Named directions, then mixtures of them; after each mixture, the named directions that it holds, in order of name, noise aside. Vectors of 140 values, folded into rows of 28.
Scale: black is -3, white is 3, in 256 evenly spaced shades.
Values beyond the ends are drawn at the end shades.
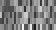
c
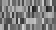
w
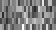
c, w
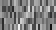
c, w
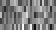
c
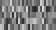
w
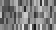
c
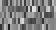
w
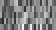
c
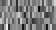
c, w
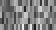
c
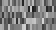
w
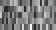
c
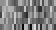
c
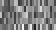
c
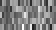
c, w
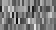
c, w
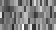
c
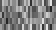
c, w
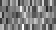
c, w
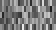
c, w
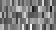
c, w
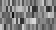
w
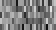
c, w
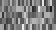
c, w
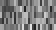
c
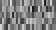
w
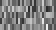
w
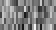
c
